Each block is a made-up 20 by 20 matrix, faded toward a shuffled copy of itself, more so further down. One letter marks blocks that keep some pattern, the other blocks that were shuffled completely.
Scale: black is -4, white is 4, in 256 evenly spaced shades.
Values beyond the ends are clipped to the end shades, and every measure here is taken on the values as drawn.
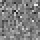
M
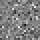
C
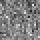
M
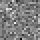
C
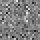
M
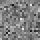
M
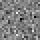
C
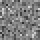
M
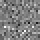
M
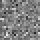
C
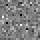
C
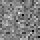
C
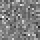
C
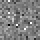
M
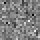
C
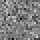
M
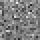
C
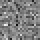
M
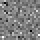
C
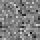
C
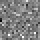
C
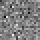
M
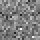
C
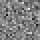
C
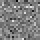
C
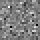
M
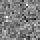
C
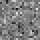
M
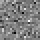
C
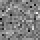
C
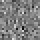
M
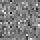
C
